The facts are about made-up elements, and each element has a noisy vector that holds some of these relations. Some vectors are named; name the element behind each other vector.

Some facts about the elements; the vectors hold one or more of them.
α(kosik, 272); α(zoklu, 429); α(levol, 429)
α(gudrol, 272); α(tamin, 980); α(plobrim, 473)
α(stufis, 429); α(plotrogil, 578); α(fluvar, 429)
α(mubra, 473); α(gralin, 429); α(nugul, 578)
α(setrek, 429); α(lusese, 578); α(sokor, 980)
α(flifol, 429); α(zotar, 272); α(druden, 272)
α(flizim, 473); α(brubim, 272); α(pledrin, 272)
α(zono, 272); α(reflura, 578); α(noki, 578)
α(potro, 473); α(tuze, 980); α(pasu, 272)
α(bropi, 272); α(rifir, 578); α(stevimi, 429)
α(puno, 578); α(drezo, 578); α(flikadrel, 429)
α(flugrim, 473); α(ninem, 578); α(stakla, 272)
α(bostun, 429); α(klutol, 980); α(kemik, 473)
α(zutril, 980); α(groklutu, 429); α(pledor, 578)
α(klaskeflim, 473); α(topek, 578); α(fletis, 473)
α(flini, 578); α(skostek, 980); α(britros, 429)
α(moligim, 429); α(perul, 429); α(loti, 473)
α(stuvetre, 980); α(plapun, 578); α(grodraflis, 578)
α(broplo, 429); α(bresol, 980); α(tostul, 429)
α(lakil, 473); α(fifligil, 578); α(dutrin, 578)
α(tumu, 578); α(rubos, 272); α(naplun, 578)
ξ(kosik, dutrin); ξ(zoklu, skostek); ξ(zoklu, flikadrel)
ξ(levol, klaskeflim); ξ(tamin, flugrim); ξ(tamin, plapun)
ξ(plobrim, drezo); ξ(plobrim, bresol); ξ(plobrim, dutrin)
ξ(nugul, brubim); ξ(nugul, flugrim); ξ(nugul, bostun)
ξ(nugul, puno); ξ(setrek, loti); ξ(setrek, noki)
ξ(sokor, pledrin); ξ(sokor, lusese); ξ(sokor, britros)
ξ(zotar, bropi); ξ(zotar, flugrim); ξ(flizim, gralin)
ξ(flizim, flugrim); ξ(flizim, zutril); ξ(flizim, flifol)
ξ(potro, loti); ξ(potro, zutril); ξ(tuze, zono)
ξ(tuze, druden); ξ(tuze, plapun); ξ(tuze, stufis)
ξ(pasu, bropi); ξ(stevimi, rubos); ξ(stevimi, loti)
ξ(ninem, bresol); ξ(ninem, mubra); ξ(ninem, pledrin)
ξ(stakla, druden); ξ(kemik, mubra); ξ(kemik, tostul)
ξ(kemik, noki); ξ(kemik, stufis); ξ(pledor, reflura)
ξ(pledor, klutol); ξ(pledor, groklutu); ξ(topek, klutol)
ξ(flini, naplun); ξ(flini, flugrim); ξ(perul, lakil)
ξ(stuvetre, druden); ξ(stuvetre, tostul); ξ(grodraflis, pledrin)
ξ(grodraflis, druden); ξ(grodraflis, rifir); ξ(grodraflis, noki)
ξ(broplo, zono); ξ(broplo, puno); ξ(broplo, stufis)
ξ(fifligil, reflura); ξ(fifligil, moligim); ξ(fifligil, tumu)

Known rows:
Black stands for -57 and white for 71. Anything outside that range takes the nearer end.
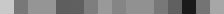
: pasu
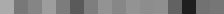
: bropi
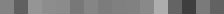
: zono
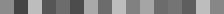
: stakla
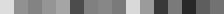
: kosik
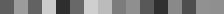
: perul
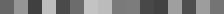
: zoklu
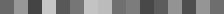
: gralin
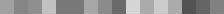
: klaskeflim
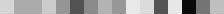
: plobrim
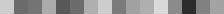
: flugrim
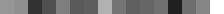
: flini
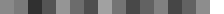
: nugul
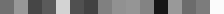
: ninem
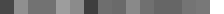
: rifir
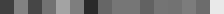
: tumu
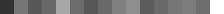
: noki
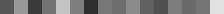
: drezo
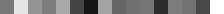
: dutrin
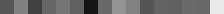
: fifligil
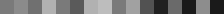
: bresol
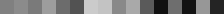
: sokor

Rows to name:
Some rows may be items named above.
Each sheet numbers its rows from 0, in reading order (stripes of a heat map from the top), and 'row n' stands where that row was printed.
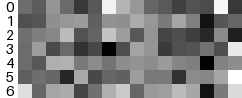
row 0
tuze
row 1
rubos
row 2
skostek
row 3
pledor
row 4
gudrol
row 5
grodraflis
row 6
flizim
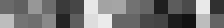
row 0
stuvetre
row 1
tamin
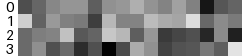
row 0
rubos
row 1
kemik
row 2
skostek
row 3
pledor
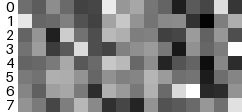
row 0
stuvetre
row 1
zotar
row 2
britros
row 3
ninem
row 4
zutril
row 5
pledrin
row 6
loti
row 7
lusese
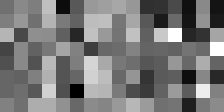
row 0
klutol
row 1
bresol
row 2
potro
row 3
rifir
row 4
stufis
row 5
zutril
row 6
broplo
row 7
pledrin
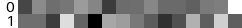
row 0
rifir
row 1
tostul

